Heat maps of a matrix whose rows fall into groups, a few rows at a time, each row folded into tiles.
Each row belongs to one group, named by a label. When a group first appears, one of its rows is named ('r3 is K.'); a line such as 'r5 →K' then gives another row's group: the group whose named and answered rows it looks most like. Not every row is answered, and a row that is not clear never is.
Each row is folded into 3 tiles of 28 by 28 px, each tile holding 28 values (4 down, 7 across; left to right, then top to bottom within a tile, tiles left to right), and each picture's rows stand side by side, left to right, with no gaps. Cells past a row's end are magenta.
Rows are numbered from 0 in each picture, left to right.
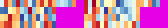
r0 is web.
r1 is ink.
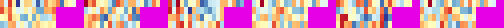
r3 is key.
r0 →ink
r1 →web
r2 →ink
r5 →key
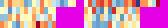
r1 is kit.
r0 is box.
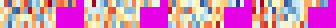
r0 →kit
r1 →key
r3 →ink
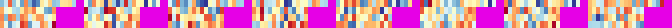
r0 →key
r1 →key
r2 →key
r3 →ink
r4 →box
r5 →ink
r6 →ink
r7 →kit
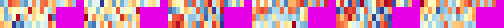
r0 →box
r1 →key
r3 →kit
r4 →web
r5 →kit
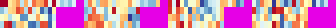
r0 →web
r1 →web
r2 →ink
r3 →key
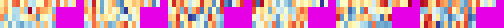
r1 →ink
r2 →web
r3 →ink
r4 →kit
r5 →web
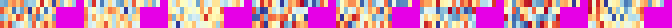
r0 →box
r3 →box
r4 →box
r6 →kit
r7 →ink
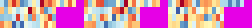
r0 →box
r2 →box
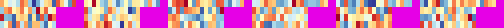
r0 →kit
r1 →key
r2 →web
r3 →box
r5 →box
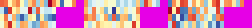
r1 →ink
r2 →kit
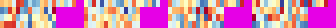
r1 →key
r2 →kit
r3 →kit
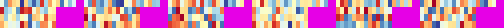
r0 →key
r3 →key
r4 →kit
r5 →box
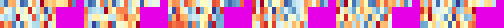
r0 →box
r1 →key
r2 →web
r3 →ink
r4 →ink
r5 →ink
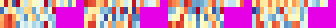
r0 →web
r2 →web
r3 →web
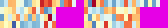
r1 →key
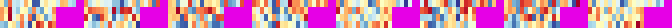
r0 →ink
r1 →kit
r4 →ink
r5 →kit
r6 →kit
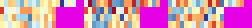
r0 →key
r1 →kit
